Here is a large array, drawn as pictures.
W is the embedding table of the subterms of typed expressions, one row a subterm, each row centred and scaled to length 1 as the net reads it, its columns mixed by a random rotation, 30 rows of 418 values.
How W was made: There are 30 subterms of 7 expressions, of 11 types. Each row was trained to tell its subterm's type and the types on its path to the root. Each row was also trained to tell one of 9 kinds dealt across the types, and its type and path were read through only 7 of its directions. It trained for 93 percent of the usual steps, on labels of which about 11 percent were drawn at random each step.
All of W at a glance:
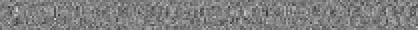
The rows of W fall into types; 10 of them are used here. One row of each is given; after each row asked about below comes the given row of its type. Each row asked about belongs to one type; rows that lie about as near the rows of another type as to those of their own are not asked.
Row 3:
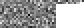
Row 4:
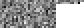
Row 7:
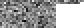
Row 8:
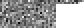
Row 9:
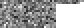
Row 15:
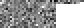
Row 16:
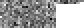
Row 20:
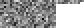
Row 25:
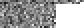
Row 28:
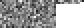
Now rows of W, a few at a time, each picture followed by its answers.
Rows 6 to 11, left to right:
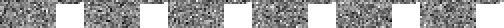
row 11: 9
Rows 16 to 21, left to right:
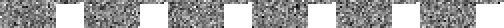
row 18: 4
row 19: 25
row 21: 25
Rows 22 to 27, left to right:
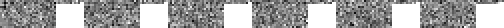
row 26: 16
